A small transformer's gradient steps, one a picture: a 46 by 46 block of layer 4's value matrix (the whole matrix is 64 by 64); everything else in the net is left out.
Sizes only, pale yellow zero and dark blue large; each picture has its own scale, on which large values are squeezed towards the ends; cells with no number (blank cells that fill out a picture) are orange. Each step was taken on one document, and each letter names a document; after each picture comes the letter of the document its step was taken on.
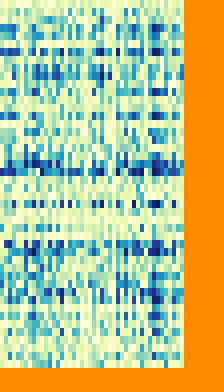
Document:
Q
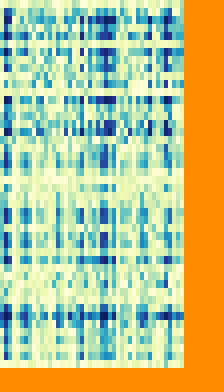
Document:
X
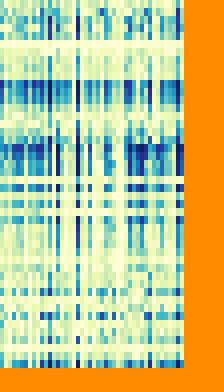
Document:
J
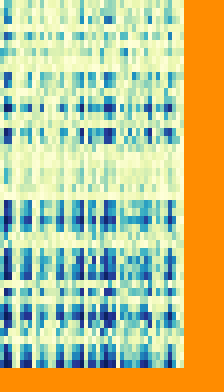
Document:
X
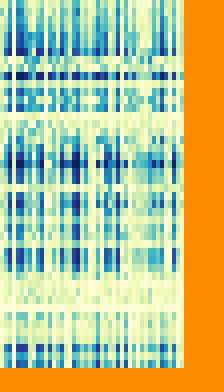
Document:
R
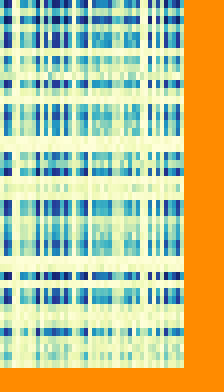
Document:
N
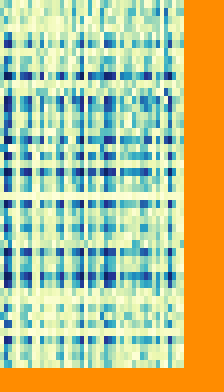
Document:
X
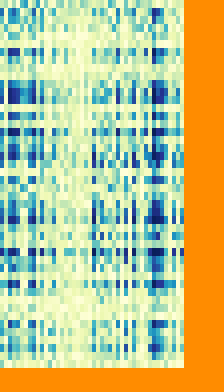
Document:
Q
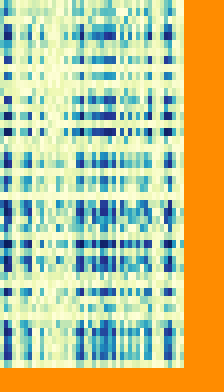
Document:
X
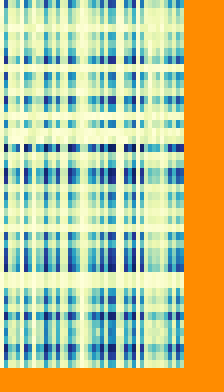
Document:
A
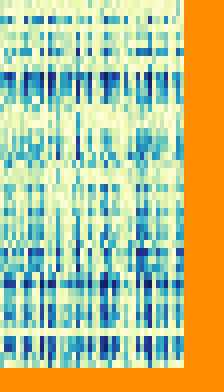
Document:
J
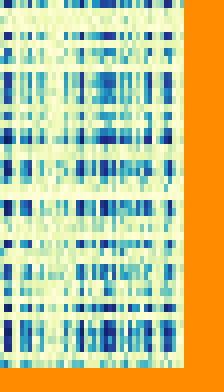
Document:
X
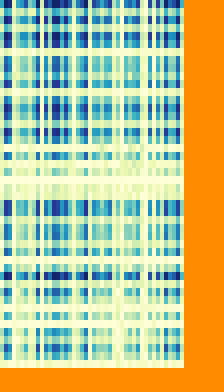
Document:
N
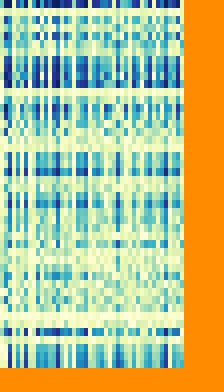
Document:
N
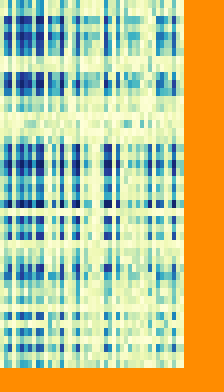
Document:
R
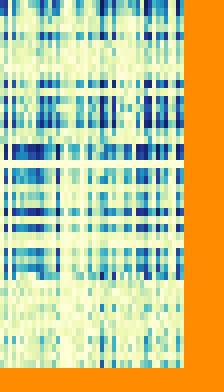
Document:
J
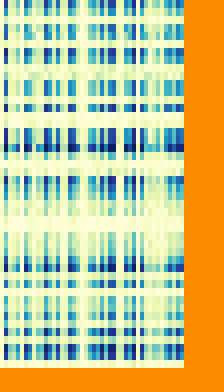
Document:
A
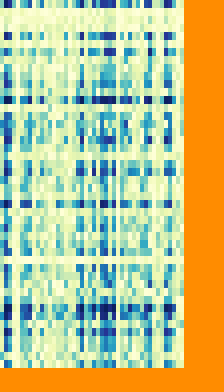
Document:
X
